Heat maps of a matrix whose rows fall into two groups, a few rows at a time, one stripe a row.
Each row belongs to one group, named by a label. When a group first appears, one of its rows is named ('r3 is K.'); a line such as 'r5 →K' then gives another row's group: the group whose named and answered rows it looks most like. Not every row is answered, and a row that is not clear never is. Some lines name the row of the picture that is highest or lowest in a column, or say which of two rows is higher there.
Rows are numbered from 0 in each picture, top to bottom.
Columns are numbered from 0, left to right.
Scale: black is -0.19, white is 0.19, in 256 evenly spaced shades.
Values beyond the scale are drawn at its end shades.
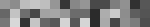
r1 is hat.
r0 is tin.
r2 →hat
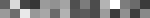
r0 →hat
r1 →tin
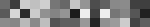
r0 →tin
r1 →hat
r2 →tin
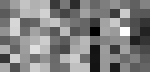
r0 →tin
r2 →hat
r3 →hat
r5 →tin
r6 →hat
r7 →tin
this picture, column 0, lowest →6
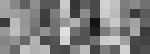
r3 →hat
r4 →hat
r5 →tin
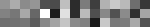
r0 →hat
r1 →tin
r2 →hat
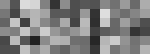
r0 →tin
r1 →tin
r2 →hat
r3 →tin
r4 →hat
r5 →tin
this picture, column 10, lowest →3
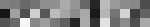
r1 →hat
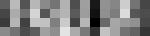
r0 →hat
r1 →hat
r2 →hat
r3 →hat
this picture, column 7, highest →3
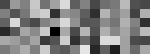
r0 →hat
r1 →tin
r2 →hat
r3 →tin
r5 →tin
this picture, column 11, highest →4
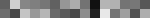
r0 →hat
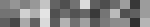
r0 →tin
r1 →tin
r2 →tin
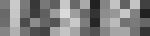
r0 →hat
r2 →hat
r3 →hat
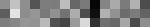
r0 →hat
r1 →hat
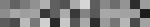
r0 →tin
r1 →hat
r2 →tin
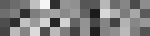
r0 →tin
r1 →hat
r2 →tin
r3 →hat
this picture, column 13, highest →1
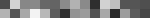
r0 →hat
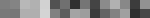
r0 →tin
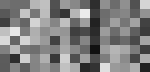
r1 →tin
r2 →hat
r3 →hat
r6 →tin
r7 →hat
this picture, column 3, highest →2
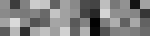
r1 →hat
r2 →hat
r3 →hat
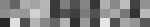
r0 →tin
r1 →tin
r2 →hat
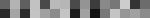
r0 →hat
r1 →hat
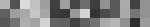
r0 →tin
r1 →tin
